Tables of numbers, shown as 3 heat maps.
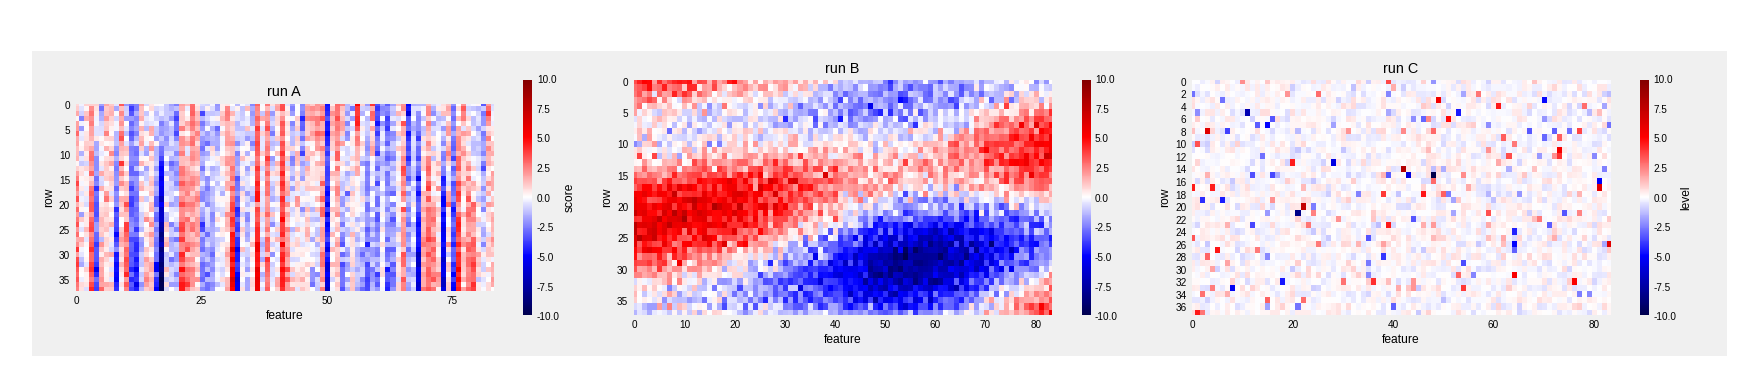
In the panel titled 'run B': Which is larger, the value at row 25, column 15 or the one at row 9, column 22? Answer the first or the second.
the first
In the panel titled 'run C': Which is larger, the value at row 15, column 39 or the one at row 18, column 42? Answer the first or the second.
the second
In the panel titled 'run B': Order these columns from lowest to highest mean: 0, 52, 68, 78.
52, 68, 78, 0
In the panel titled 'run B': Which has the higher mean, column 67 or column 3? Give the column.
3
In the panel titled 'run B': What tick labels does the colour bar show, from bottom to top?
-10.0, -7.5, -5.0, -2.5, 0.0, 2.5, 5.0, 7.5, 10.0
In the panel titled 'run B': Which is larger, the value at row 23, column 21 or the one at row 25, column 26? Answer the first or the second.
the first
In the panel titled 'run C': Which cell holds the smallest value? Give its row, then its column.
15, 48
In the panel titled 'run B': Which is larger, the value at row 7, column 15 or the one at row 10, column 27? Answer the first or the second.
the second
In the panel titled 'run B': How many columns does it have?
84
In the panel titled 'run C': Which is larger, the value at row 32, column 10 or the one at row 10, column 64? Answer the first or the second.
the second
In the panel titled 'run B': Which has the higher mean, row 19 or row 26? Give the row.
19
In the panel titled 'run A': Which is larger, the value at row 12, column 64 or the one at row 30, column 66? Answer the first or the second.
the first
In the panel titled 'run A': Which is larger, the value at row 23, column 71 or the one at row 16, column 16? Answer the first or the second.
the first
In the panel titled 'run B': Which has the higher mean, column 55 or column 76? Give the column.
76
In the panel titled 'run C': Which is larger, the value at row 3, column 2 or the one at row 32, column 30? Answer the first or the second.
the second
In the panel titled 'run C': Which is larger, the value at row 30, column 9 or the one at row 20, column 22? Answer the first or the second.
the second
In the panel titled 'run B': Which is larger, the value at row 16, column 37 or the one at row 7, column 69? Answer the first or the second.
the first
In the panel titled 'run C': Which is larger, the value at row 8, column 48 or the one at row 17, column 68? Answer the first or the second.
the first
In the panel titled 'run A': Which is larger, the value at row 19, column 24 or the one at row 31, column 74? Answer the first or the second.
the first
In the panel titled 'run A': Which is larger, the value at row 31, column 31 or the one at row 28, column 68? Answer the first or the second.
the first
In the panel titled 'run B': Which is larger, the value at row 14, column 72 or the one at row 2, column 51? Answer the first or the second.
the first
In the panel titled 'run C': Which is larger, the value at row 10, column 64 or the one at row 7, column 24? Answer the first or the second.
the first
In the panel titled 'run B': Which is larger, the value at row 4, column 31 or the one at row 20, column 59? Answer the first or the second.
the first
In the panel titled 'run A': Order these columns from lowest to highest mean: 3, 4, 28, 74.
4, 28, 74, 3
